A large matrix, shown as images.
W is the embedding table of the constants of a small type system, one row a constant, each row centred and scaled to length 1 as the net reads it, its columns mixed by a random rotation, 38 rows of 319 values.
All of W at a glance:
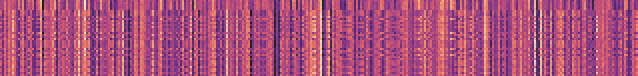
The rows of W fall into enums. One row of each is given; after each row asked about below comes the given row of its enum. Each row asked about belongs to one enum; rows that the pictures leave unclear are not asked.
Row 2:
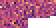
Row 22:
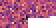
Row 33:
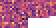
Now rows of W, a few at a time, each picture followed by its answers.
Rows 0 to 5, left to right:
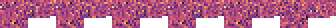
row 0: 2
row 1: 2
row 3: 2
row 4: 2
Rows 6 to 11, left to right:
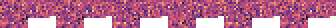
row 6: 22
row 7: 22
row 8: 33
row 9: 2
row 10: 33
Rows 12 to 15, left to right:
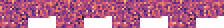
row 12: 33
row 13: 22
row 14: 33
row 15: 33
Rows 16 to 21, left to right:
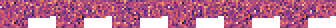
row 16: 2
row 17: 22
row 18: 33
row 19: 2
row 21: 22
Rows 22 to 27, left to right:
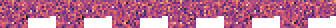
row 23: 22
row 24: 2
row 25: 33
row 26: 22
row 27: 2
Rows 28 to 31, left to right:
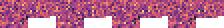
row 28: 22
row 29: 33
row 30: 22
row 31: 22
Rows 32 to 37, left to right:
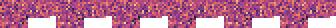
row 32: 22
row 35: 22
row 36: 33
